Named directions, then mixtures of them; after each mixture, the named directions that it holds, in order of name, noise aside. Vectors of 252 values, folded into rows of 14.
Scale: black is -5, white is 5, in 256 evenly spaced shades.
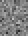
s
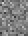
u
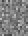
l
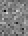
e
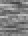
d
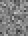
s, u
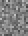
l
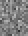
l, s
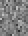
l, s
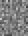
l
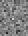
s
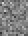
u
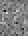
e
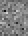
e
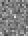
l, u
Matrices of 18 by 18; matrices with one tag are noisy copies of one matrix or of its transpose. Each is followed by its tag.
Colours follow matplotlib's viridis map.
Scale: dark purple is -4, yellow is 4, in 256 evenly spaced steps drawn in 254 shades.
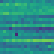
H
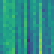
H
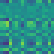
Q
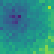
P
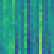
H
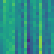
H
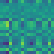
Q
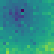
P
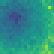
P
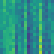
H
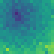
P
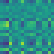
Q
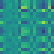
Q
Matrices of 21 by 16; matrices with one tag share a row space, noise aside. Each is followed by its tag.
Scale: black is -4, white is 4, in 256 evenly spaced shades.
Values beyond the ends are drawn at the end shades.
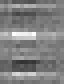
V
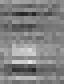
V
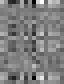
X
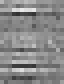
V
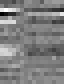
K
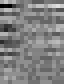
K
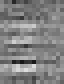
V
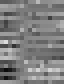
K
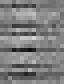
V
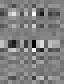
X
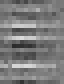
V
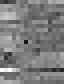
K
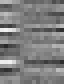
K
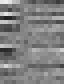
K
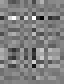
X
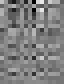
X
